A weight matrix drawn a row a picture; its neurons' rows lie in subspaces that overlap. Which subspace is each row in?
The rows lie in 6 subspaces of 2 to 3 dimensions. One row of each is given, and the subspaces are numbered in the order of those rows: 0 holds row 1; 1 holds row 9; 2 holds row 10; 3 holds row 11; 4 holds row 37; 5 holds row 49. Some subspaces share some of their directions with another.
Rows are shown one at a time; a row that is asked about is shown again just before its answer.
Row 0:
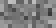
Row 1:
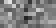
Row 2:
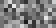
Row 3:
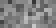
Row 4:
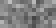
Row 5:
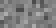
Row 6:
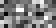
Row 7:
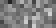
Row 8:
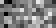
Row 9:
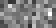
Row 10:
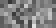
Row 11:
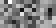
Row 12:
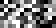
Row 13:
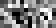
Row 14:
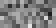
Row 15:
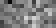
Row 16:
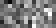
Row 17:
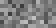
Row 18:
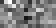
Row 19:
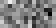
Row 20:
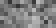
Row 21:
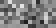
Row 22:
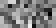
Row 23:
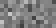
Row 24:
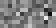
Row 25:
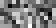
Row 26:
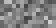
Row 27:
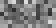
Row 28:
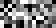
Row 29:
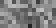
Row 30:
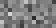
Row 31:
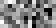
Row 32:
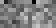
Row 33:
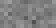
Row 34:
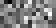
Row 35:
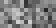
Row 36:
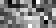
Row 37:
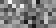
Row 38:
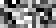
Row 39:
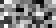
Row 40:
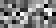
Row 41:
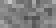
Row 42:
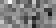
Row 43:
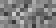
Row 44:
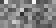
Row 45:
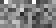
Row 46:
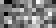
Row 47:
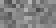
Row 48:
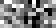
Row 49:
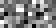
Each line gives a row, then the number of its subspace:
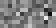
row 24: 2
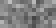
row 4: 0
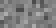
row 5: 5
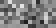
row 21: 4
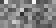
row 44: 3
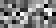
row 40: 2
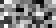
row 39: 5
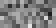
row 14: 0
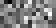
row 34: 0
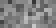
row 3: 5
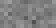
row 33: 4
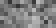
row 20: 0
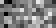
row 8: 5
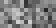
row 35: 1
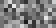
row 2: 4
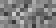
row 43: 2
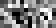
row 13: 1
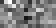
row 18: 0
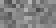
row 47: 0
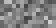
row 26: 0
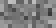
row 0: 1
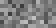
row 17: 4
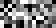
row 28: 4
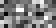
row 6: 5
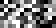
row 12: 3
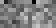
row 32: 3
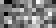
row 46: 5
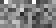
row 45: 3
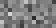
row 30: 4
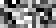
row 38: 0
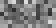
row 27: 1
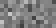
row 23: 4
